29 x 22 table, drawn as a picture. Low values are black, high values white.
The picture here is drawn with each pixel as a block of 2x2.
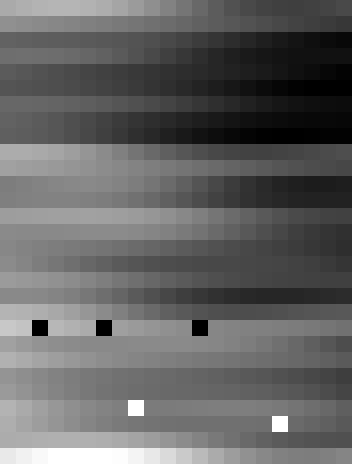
There is an overall slope up to the bottom left. Streaks run across, left to right. Five lone cells stand out: two far higher and three far lower than their neighbours. The values follow a bell shape. Overall the values sit about 40% of the way up the scale.
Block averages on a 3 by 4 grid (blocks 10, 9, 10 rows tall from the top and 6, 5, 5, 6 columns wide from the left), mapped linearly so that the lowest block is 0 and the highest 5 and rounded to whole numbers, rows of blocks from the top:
3210 | 4321 | 5433
